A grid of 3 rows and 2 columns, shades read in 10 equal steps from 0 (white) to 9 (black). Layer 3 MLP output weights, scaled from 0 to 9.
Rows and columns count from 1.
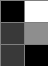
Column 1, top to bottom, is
9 7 7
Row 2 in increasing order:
4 7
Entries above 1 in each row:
1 2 2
